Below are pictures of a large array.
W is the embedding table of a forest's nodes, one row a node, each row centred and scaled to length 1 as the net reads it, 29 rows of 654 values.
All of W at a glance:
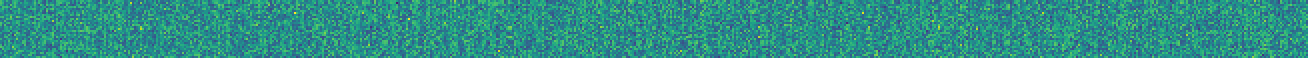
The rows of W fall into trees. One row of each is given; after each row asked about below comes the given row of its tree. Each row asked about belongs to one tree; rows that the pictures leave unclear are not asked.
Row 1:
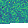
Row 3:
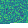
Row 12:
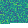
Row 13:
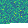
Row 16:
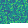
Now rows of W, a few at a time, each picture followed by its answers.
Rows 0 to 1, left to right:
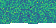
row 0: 1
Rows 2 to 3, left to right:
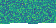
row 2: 16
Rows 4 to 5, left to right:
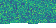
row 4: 16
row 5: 1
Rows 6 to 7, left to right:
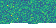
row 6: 1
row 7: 13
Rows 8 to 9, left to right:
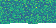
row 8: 16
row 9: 13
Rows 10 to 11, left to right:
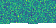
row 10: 12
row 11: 1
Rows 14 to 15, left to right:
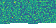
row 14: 13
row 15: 3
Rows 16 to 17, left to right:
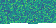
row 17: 3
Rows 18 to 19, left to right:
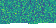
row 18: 13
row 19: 16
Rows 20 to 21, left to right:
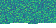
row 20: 3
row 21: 3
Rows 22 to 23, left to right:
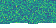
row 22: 3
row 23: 1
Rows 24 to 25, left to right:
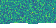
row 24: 3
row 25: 12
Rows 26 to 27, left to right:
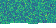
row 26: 16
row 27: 12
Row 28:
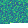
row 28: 13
